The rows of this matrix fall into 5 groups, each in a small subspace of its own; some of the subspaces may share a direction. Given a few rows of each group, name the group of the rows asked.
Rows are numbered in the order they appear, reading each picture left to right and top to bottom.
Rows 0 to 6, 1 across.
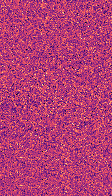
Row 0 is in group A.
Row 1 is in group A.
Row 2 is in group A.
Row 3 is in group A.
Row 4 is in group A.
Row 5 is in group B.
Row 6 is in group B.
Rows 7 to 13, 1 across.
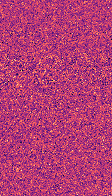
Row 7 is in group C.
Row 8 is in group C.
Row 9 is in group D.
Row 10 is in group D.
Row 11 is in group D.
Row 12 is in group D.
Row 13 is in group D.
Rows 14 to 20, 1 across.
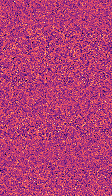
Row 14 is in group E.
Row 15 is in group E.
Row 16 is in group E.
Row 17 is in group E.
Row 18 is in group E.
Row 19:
E
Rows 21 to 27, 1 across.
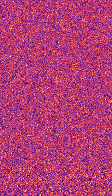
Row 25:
C
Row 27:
D
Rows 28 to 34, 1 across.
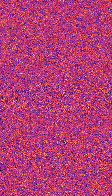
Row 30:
B
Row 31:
E
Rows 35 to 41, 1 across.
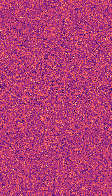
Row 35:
B
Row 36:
B
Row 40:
B
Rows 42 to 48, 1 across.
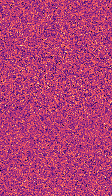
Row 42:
C
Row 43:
B
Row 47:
A
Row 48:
B
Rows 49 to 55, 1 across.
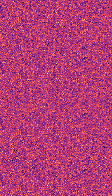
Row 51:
C
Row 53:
C
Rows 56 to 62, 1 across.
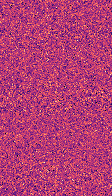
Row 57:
B
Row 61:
E
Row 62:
A
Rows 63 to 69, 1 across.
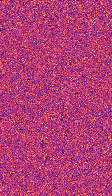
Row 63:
A
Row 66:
B
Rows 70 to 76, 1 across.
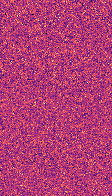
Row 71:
E
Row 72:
C
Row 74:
C
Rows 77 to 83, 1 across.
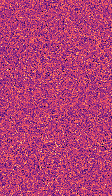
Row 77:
B
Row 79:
A
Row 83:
C
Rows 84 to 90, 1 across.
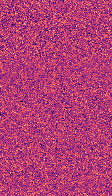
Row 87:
B
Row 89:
A
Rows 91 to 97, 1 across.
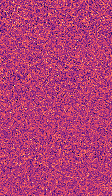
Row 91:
E
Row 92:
B
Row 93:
E
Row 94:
E
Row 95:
E
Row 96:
A
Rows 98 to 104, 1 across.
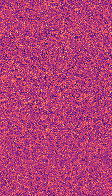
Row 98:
B
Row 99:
B
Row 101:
A
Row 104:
E
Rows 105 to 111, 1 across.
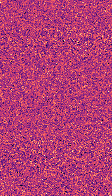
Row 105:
B
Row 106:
A
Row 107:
C
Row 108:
C
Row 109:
A
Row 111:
B
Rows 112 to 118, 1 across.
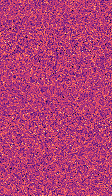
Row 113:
E
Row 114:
D
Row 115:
A
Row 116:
A
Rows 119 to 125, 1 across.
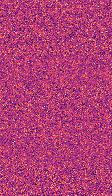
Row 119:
A
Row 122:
E
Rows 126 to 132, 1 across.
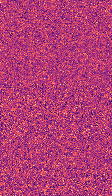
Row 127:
C
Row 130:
E
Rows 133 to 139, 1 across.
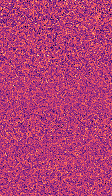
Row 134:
D
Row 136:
E
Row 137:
A
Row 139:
A
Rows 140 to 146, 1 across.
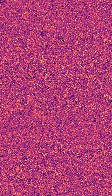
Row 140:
B
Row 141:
A
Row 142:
A
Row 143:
A
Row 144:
D
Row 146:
D
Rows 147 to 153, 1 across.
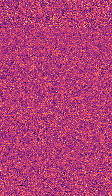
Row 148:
E
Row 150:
C
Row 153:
B
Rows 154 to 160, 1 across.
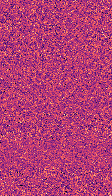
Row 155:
D
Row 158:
A
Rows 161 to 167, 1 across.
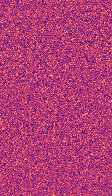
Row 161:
A
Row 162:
A
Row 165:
C
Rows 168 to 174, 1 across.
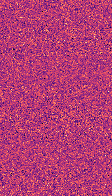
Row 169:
D
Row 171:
C
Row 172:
B
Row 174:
C
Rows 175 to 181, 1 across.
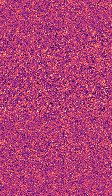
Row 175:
B
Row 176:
D
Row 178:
D
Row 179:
B
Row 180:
B
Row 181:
C
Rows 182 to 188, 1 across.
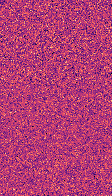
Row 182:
B
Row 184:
A
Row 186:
E
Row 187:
E
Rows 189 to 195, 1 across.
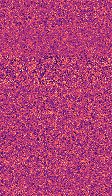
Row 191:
D
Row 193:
D
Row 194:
E
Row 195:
E
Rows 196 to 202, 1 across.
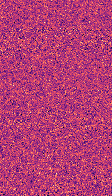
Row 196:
E
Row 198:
D
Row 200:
D
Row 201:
C
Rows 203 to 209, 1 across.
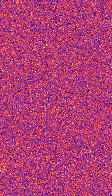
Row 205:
C
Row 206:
E
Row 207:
A
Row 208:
D
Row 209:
B
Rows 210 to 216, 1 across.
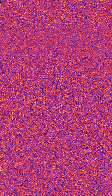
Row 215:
A
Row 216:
B
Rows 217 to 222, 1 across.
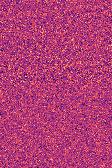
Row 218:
A
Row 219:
A
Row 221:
B
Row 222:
D
